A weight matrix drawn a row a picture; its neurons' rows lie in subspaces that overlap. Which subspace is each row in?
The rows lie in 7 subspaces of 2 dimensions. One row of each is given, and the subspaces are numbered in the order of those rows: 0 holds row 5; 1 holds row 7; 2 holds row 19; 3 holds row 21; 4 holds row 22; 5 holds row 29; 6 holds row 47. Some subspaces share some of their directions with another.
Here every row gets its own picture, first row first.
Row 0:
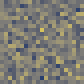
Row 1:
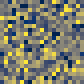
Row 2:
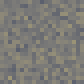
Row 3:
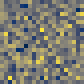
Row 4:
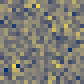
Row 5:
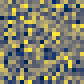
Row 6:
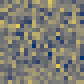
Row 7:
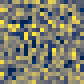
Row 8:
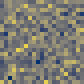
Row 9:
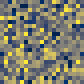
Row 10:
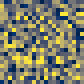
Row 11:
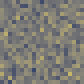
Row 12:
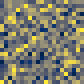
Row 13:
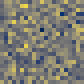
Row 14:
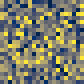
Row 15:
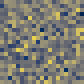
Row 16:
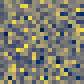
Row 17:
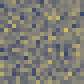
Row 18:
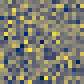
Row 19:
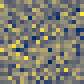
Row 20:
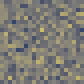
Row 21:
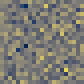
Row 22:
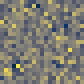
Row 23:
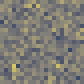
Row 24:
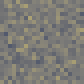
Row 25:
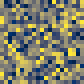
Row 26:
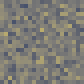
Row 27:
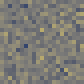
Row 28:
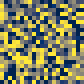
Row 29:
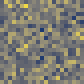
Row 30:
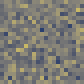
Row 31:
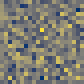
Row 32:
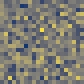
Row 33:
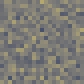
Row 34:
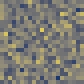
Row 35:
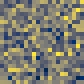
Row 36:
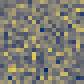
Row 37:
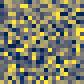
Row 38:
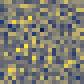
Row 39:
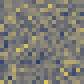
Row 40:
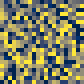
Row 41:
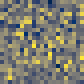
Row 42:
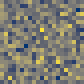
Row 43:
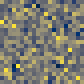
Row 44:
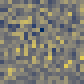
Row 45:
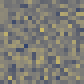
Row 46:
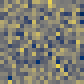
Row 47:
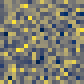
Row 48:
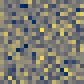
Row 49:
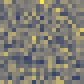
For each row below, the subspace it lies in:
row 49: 3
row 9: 0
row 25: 5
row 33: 3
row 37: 2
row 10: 3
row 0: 6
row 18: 0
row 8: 6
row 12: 6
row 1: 0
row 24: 5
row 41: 1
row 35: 5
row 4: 4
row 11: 2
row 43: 4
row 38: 1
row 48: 3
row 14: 1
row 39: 6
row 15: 2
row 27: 3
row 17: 2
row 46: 1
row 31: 6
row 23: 4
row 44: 1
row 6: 1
